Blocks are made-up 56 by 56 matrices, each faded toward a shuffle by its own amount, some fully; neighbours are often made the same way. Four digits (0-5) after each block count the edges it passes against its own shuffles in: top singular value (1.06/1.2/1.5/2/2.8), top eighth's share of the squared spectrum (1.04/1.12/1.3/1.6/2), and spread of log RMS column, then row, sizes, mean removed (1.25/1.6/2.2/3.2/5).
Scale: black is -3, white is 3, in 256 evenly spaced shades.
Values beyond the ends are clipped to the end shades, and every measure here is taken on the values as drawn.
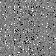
3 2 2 1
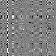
5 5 3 2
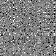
3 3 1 0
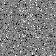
3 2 1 0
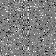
3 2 1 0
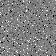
0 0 0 0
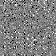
3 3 2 1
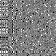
4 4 2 1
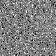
3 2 1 0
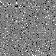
3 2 0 0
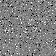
1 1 0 0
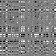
5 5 3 4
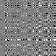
5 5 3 3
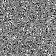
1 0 0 0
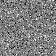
2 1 0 0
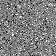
0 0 0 0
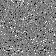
2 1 0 0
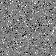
0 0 0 0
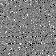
3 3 0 1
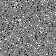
0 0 0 0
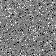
1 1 0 0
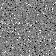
1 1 0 0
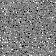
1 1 0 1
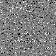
1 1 0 2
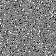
0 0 0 0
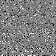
1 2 0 2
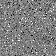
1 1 0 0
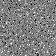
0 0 0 0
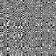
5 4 3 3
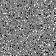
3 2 0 0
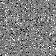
3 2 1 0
